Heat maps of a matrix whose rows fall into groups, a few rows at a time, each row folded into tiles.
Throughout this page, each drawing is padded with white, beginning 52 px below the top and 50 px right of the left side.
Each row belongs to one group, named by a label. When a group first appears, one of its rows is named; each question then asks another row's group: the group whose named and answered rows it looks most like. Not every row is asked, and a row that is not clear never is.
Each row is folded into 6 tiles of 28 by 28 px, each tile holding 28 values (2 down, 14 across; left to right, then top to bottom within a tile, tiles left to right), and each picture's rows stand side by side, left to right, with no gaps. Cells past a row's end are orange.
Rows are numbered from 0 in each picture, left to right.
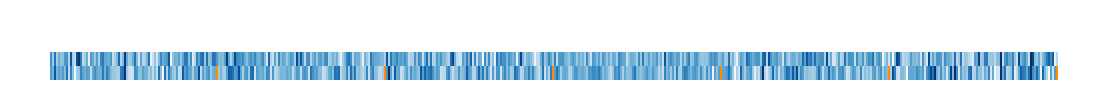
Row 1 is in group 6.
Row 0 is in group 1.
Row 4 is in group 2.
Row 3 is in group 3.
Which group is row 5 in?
3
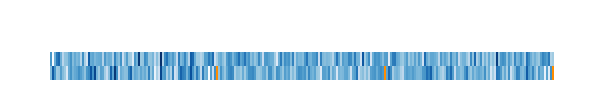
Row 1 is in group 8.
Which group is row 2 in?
3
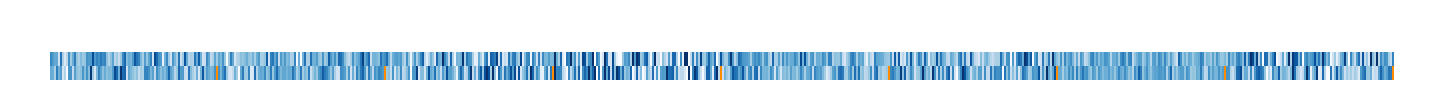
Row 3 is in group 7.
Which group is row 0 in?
2
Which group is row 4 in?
6
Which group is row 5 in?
1
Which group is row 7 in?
8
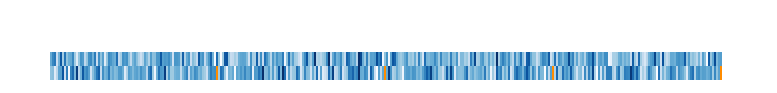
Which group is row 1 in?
3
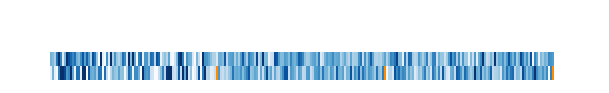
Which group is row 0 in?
6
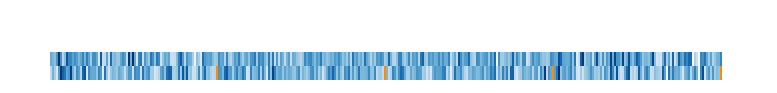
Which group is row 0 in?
6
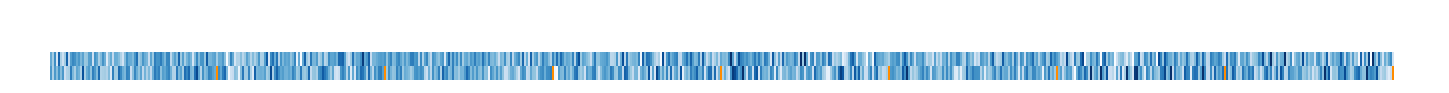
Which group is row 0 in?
1
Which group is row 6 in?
1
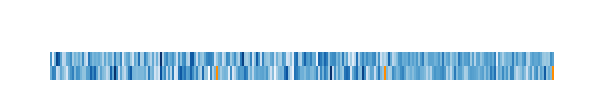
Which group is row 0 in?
3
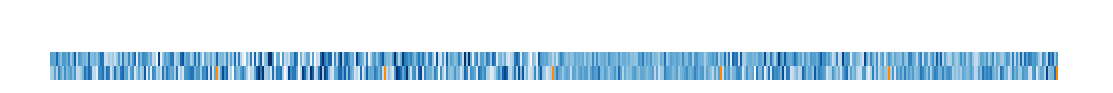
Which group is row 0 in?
7
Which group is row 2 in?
6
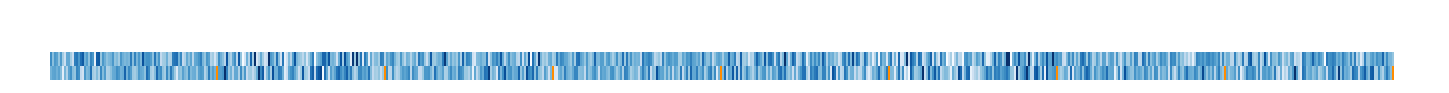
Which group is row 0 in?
2
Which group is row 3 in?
7
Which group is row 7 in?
1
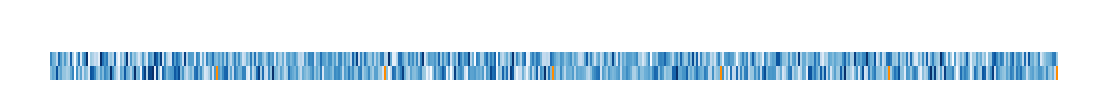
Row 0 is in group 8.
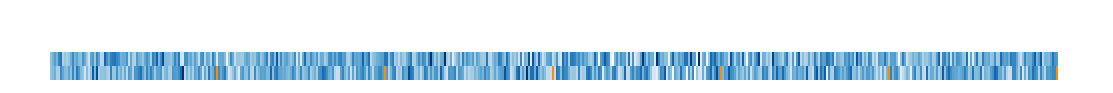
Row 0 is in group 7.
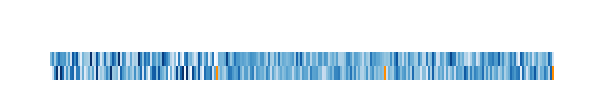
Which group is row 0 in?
7
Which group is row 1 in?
6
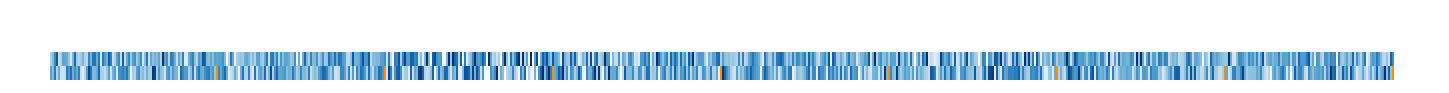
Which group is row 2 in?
8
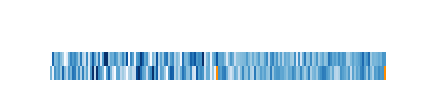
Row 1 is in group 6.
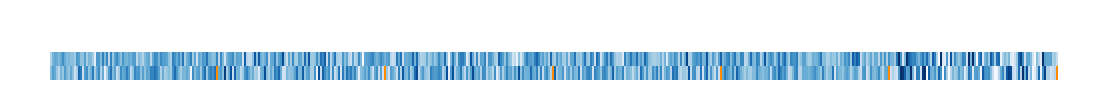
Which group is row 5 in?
6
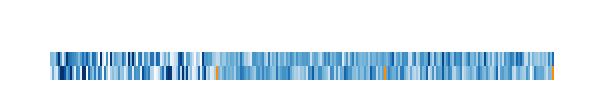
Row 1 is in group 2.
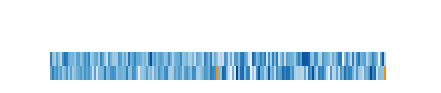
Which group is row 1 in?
2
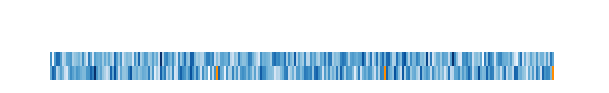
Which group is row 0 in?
3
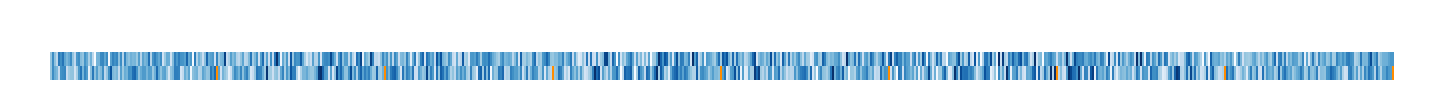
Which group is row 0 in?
8
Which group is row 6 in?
6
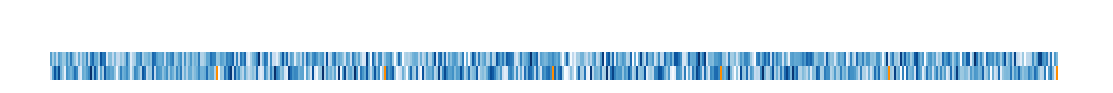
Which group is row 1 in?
7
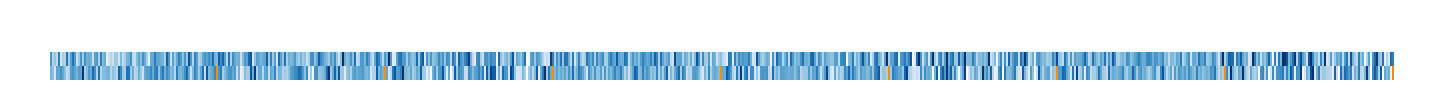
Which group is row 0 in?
1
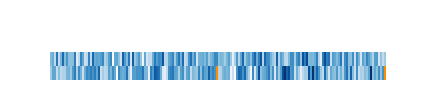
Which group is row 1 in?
2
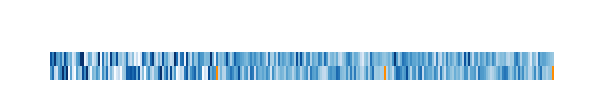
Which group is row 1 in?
6
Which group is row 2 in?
6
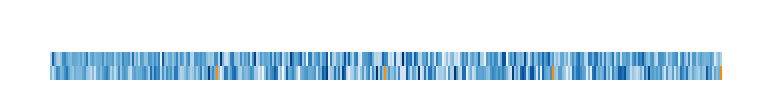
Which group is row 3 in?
2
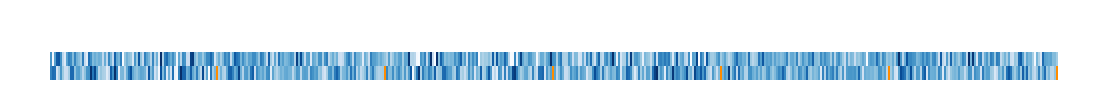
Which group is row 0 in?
3
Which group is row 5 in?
6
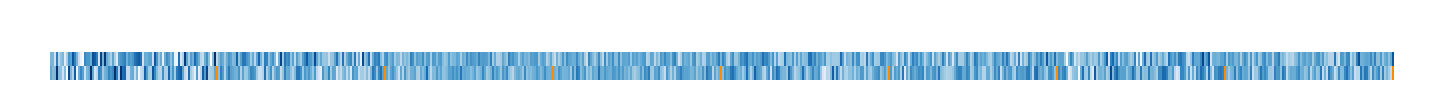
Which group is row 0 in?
2
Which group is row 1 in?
8
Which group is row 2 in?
2
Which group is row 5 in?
1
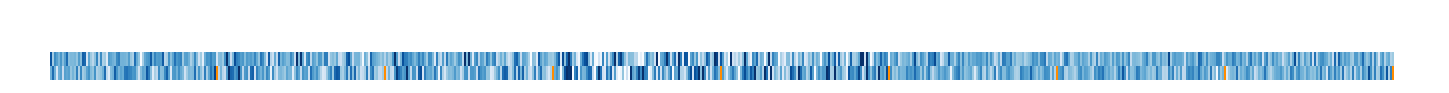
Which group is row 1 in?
6
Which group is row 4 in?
1
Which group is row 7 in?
7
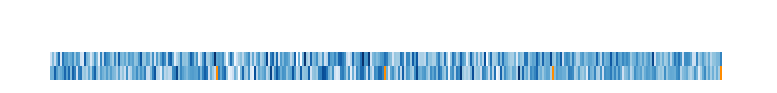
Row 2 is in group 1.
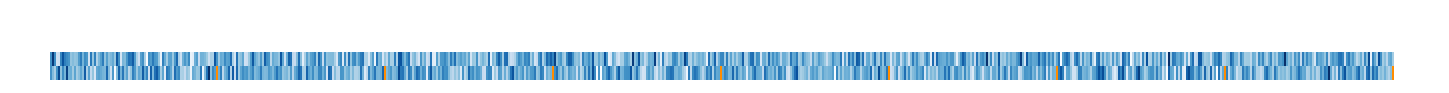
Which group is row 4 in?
1
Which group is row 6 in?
3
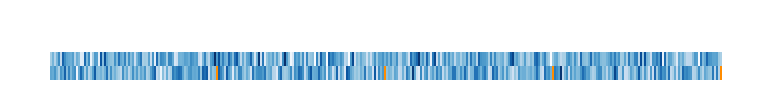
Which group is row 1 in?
3
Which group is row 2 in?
2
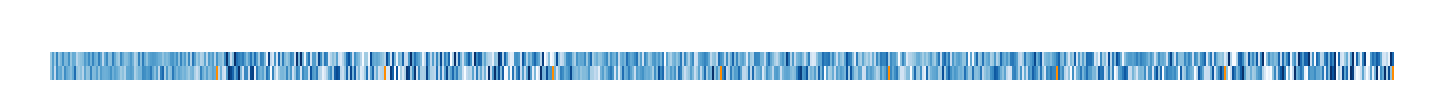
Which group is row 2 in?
7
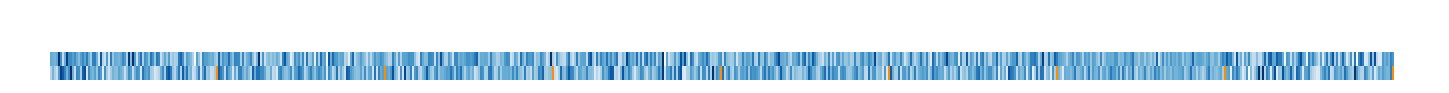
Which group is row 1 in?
3
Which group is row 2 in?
2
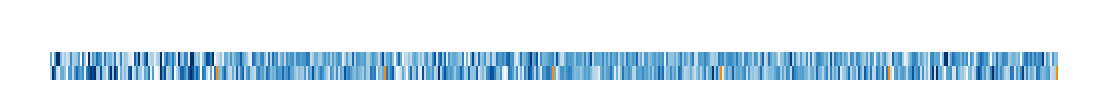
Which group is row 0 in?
3
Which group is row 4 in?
7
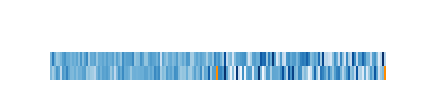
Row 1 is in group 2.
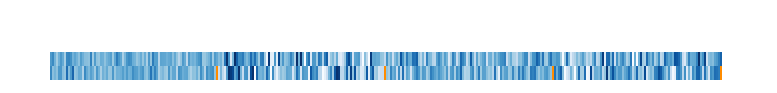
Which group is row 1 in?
6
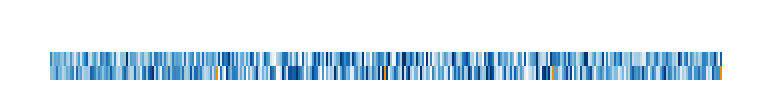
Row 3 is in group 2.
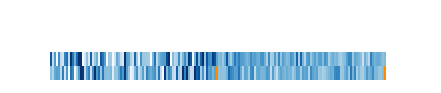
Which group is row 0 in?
1
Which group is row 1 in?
6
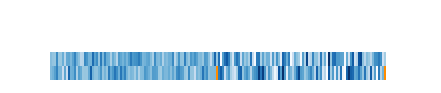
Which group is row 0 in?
2
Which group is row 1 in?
3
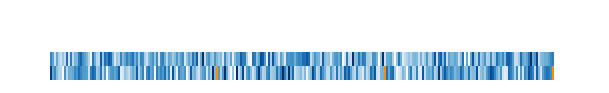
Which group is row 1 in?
2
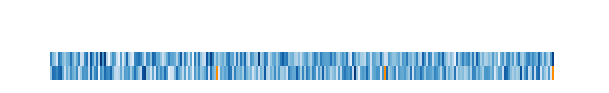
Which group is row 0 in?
8
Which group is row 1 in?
7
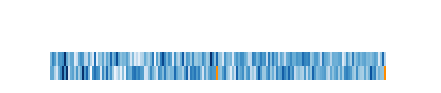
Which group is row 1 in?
2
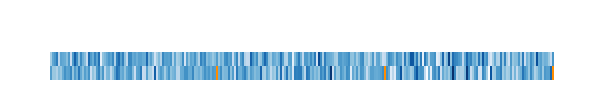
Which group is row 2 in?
8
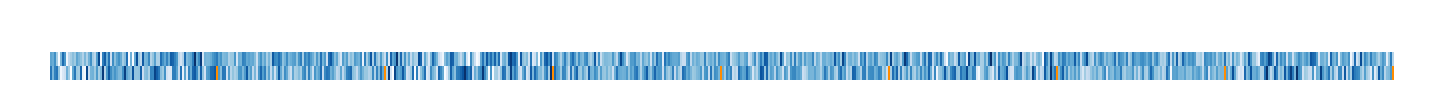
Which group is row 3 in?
3
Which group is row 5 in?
7
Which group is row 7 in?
2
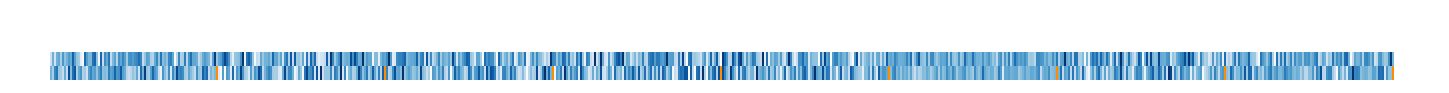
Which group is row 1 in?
7
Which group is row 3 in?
7
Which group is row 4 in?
3
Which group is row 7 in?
2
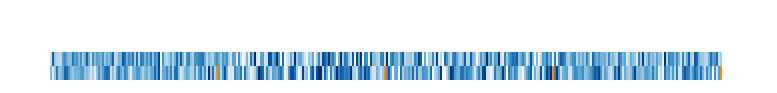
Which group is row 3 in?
3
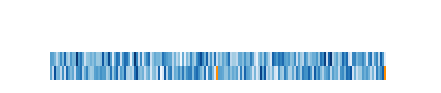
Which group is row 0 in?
1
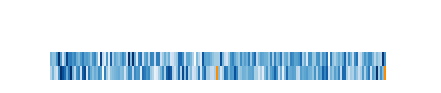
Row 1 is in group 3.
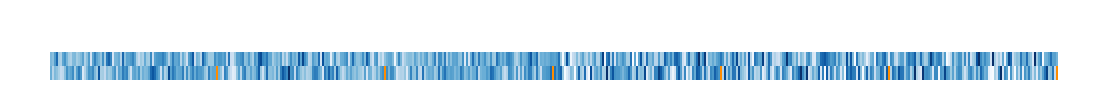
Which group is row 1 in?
2
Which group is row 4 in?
7
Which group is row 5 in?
8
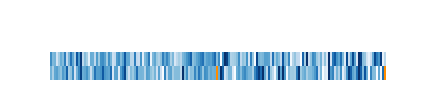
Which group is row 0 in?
1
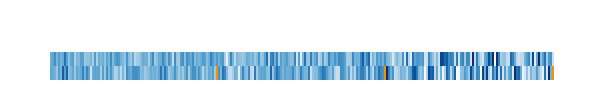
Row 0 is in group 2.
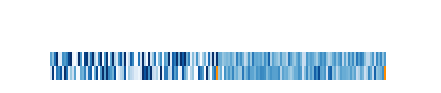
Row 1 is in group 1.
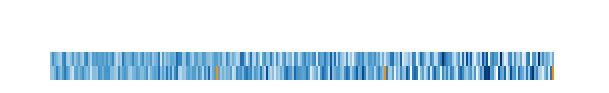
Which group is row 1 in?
1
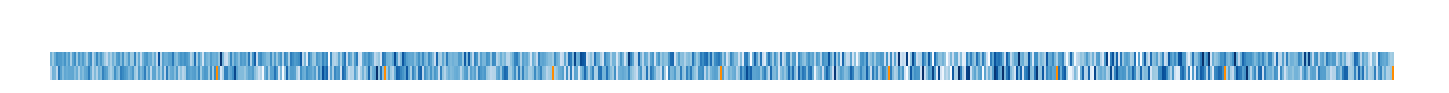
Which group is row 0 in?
7
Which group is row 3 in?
1
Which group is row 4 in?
1
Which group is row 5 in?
1
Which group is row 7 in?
6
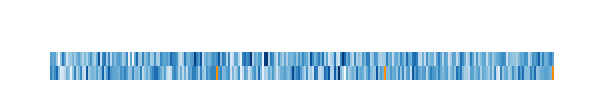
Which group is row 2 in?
1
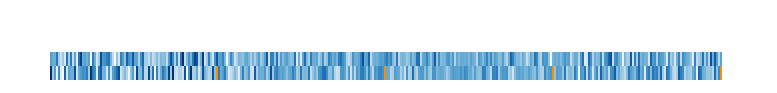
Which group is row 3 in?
8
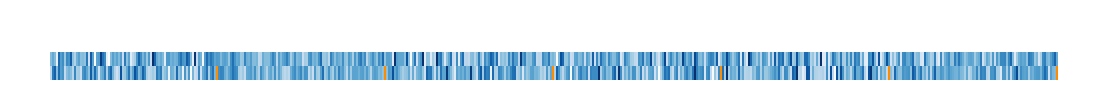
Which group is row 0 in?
8
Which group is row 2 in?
8
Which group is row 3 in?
3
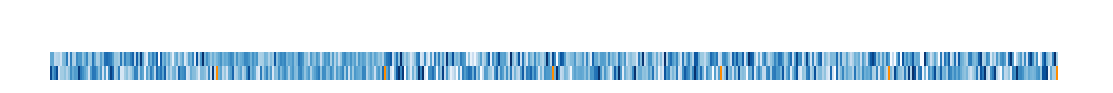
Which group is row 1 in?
8
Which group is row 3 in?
3
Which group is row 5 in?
2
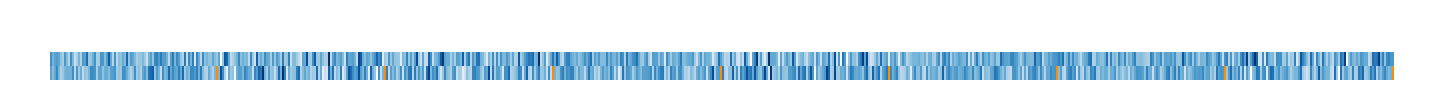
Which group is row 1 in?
3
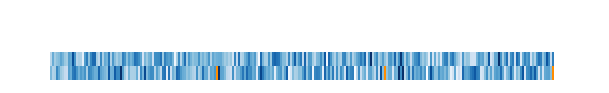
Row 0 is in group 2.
